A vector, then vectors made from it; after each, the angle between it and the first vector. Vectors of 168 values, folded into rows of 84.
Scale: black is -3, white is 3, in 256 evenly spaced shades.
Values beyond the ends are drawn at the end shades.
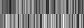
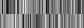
partly aligned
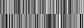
partly opposed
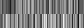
nearly parallel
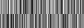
partly opposed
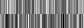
nearly opposite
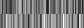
nearly parallel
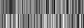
nearly parallel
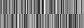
orthogonal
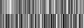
nearly opposite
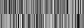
partly aligned
